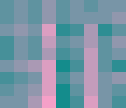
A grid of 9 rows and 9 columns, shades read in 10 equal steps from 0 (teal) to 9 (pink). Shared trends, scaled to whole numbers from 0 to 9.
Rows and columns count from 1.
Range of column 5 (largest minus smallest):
3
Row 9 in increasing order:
0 2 2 4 4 4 6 8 9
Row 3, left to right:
4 5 4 8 1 2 6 1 3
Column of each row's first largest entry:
4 4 4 4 7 4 4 4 4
